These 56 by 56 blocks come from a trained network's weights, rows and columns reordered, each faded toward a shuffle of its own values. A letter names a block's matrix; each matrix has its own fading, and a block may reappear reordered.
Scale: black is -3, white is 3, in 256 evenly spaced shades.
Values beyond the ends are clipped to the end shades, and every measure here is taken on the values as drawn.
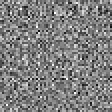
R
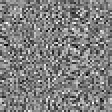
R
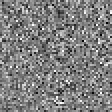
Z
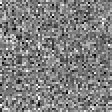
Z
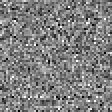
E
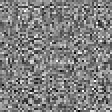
R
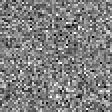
Z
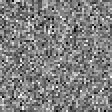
E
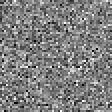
E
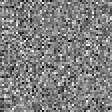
Z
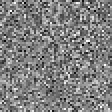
Z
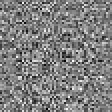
R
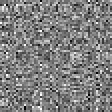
R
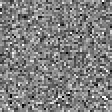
E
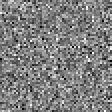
E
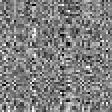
R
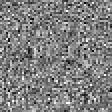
Z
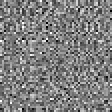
R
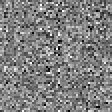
Z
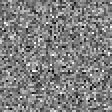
E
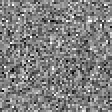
E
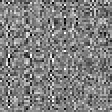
R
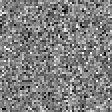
E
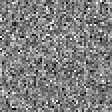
Z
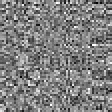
R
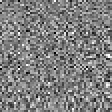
R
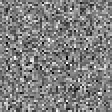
Z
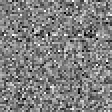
E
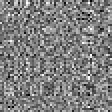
R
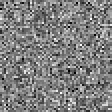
Z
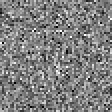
E
